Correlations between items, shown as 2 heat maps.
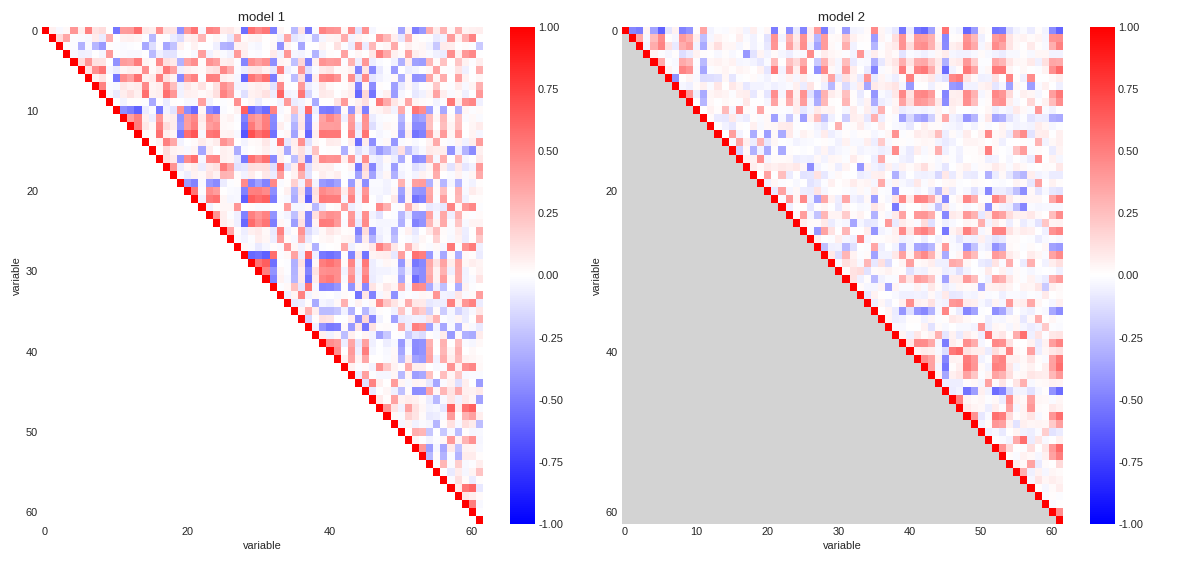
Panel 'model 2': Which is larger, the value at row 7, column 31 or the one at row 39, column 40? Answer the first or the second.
the second
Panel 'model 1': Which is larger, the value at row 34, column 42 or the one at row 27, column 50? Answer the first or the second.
the first
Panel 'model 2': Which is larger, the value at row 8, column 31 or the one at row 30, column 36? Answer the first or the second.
the first
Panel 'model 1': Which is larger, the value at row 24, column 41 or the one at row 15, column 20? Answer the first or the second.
the first
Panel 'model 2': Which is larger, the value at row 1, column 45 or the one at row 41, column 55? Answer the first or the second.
the second
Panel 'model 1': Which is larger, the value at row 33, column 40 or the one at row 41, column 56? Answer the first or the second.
the second
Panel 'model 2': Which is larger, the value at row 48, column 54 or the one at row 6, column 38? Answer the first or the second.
the first
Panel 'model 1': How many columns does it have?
62
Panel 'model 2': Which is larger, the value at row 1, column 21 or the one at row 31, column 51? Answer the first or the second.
the first
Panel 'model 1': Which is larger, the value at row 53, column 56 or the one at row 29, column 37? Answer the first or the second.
the first
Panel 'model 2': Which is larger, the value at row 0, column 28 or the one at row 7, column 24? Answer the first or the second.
the second
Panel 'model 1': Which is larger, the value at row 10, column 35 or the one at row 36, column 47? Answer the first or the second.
the first
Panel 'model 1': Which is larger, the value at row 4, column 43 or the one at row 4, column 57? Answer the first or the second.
the first
